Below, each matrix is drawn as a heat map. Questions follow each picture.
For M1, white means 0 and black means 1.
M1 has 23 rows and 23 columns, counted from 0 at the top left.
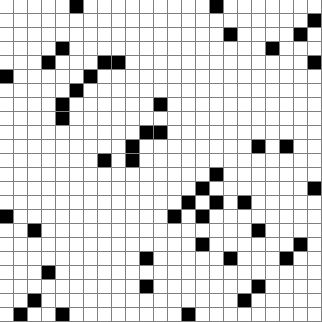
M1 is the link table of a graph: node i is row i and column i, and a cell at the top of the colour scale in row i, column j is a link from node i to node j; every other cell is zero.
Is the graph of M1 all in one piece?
yes
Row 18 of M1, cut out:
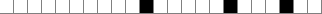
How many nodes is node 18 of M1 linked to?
3
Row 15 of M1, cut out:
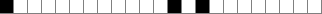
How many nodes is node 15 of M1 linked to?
3
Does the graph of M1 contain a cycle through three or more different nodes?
yes
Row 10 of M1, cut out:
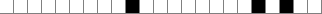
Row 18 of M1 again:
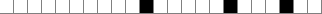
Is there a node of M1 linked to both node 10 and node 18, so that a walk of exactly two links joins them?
yes
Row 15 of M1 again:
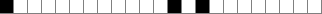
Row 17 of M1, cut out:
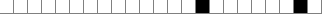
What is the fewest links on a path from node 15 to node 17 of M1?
2
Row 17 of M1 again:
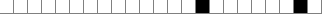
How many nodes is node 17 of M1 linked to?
2
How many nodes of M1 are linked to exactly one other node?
5
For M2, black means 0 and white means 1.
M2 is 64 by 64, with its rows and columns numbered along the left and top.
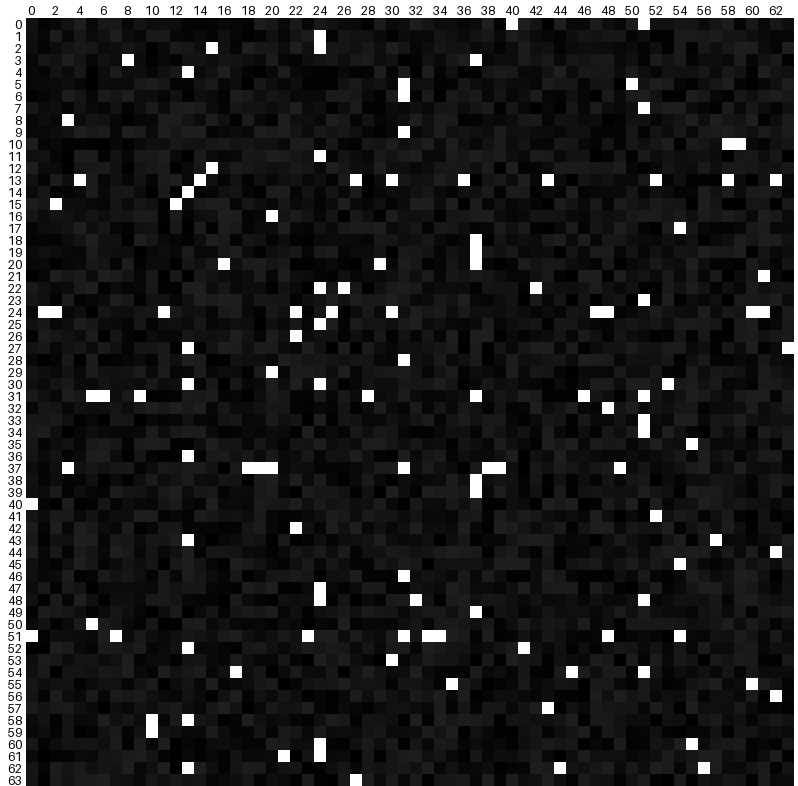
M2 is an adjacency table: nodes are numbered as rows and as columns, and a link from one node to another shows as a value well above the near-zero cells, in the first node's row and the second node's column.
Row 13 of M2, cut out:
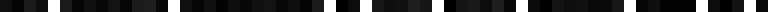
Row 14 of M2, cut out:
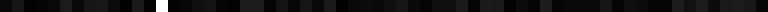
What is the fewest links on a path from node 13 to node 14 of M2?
1
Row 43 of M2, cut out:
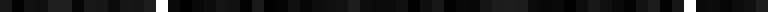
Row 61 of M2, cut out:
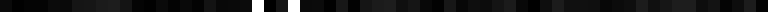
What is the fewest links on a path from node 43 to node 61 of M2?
4
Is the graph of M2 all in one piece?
yes
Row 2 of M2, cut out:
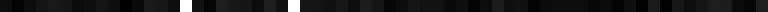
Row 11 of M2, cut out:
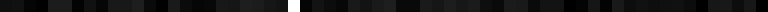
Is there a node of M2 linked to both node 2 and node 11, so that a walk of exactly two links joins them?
yes
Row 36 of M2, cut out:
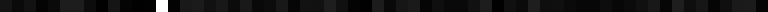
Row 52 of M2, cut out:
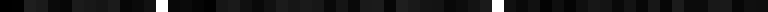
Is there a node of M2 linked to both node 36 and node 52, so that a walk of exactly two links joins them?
yes
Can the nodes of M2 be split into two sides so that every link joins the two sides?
yes
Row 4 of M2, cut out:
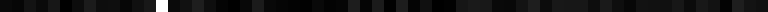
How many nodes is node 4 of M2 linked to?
1
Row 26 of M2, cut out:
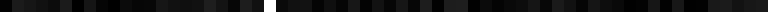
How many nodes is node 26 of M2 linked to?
1
